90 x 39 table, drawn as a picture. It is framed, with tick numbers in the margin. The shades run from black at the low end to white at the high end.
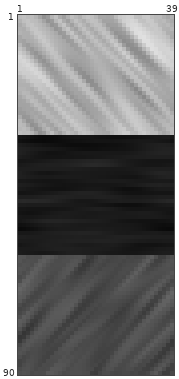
The table splits into 3 rows of 1 panel. Panel 1,1: high, slanting down to the right. Panel 2,1: very low, streaked across, faint in contrast. Panel 3,1: low, slanting up to the right, faint in contrast.
